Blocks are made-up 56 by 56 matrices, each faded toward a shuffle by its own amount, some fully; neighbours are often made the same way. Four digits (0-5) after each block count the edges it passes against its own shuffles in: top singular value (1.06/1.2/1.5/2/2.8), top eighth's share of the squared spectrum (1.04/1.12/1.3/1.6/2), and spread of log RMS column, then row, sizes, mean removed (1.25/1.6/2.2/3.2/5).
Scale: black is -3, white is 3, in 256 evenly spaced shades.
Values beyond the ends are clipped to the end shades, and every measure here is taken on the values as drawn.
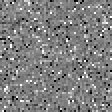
0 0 0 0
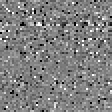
3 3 0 2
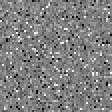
0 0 0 0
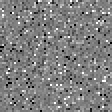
0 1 0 0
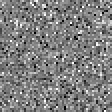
2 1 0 0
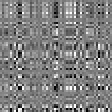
5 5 4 4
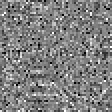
3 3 1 1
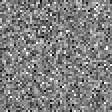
0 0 0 0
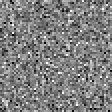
0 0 0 0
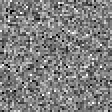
0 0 0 0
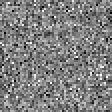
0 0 0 0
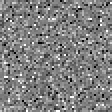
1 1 0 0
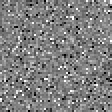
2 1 0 0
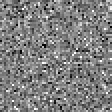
2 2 0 0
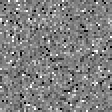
0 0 0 0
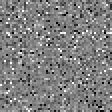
3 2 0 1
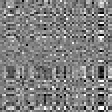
5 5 3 4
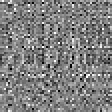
4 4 3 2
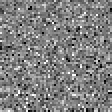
3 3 1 1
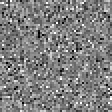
2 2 0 0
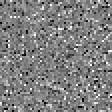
1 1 0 0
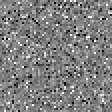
1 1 0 0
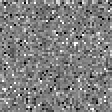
3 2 0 1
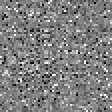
3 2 1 1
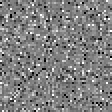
2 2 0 0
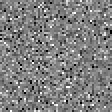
3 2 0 0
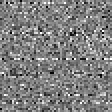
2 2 0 3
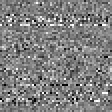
2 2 0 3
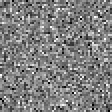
0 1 0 0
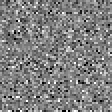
1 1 0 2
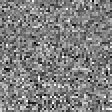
0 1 0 3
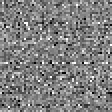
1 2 0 3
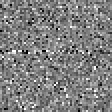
1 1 0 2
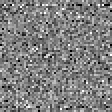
1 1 0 2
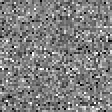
1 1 0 2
